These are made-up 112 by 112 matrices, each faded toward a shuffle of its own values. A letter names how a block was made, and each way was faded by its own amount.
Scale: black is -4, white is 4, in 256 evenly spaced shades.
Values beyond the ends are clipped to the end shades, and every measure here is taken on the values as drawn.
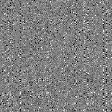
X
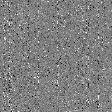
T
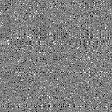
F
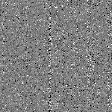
T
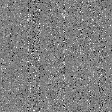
T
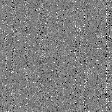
T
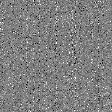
T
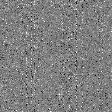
T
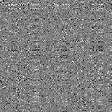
F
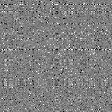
F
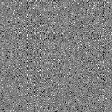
X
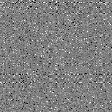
F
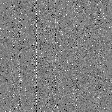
T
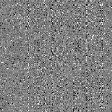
X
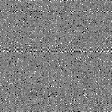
F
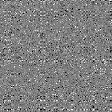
F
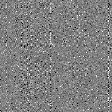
X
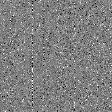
T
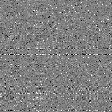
F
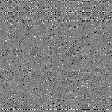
F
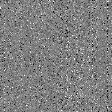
T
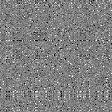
F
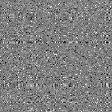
F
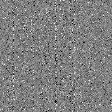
T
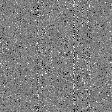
T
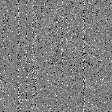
T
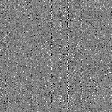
X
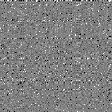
F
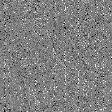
T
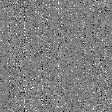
T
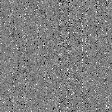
T
